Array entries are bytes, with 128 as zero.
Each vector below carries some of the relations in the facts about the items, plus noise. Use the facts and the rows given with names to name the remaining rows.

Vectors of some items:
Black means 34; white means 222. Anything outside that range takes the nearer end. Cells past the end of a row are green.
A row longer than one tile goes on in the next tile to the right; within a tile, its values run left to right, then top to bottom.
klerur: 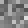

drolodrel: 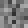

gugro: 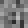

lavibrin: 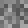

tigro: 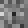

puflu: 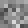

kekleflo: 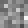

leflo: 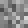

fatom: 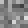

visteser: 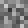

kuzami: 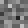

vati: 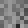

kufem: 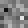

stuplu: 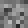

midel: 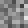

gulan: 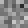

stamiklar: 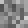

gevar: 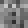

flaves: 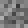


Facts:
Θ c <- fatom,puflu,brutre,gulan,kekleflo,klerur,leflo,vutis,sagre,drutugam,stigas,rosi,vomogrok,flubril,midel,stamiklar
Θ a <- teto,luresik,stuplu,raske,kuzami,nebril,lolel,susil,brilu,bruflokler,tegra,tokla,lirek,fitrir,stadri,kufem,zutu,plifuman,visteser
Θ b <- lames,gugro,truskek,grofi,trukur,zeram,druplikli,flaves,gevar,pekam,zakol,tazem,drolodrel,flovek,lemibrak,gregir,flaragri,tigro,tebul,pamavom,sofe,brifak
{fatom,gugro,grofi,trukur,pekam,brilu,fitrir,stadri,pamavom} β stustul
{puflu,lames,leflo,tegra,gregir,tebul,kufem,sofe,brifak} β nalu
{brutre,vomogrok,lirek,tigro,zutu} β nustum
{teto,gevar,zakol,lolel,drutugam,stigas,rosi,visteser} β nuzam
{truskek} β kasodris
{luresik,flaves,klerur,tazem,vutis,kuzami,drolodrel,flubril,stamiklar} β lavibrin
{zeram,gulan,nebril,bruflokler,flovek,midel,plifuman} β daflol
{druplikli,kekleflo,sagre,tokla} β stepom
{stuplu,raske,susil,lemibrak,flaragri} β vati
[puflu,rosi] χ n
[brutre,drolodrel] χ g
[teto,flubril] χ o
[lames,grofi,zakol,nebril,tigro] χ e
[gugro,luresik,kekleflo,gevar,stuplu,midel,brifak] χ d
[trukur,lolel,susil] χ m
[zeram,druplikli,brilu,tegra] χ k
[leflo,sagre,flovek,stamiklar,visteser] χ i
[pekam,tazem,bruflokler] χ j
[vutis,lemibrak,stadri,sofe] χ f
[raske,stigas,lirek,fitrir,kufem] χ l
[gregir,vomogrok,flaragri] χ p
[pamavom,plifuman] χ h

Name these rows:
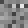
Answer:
druplikli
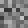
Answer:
fitrir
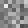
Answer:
rosi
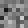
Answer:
lirek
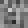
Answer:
brifak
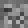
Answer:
luresik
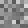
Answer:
stigas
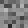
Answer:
zeram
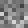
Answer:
vomogrok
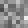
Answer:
sagre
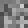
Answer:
tegra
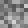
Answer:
brutre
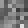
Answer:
zutu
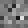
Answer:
nebril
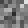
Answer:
tazem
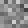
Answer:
drutugam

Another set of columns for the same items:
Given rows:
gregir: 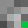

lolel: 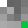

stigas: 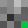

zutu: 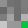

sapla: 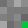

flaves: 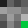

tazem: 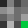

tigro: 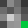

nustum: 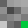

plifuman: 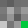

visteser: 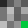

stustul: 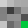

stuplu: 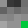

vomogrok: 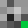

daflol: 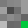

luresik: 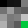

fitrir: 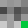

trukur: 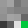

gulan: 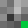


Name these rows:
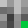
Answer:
fatom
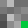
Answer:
tebul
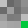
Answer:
susil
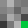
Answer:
pekam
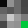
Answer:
zakol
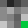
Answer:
kuzami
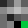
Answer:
stamiklar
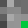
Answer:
truskek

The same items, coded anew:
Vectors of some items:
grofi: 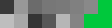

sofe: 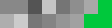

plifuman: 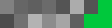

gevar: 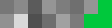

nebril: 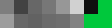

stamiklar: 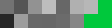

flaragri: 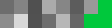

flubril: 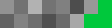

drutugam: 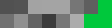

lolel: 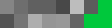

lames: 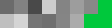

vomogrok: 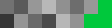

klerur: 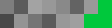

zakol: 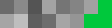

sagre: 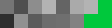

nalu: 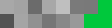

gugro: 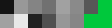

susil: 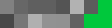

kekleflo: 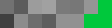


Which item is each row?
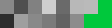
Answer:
leflo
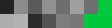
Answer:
trukur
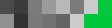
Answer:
vutis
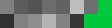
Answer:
visteser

